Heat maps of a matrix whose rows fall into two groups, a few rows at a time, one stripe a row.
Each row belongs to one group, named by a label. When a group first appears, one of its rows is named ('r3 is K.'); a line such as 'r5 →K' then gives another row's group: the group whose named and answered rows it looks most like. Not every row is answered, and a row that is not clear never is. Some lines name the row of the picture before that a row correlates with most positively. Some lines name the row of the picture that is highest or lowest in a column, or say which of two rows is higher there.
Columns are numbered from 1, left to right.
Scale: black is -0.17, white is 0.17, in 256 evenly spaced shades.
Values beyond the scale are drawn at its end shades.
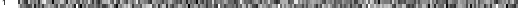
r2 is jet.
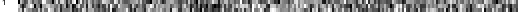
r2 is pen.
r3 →pen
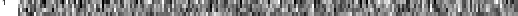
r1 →jet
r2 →jet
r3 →jet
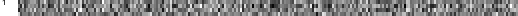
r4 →jet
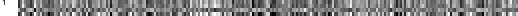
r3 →pen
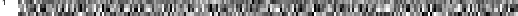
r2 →jet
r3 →jet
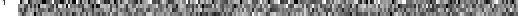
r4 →pen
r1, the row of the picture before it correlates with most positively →3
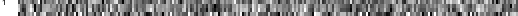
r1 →jet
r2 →pen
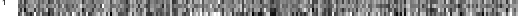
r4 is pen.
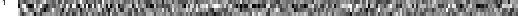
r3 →jet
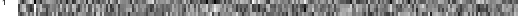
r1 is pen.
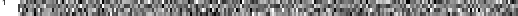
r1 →jet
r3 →jet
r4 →pen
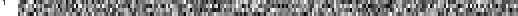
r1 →pen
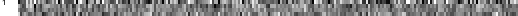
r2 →pen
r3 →pen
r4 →jet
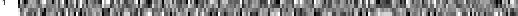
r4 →jet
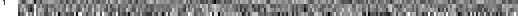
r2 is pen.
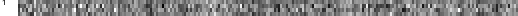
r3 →jet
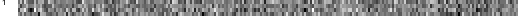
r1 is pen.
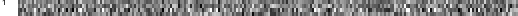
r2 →pen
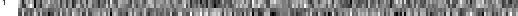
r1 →pen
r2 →pen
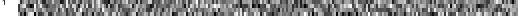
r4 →pen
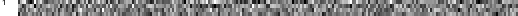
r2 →pen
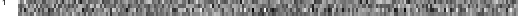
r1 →jet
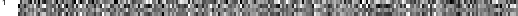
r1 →jet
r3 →jet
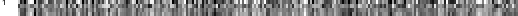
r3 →pen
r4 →pen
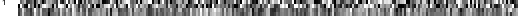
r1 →jet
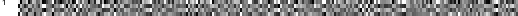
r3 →jet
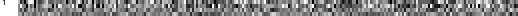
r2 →jet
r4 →pen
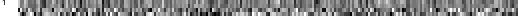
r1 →jet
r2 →jet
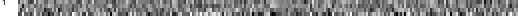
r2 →pen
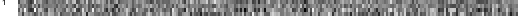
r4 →pen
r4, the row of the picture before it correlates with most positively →2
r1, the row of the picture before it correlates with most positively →1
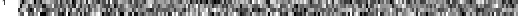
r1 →pen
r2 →jet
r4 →jet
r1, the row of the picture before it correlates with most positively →4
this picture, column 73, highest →4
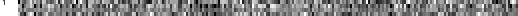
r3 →pen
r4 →pen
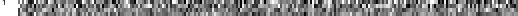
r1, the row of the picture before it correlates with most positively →3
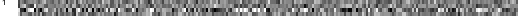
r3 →pen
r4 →jet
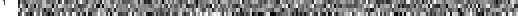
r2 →jet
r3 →jet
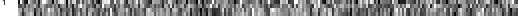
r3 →pen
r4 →pen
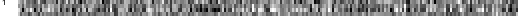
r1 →jet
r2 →pen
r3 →pen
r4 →jet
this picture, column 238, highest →3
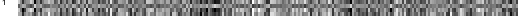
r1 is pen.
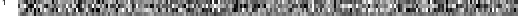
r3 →jet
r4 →pen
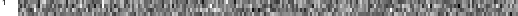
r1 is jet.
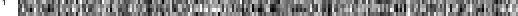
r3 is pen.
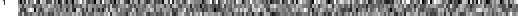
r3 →pen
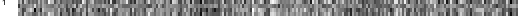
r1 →pen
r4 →pen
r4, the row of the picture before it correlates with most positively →2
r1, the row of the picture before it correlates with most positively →2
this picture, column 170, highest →1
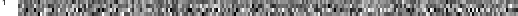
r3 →jet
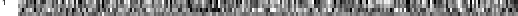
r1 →jet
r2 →jet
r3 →pen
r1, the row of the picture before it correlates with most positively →3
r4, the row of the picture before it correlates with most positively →4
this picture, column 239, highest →1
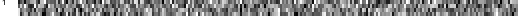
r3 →jet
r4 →jet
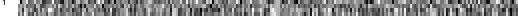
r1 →jet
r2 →jet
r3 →pen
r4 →pen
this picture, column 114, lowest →4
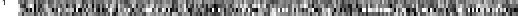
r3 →jet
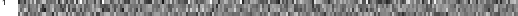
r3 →jet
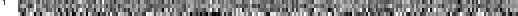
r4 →pen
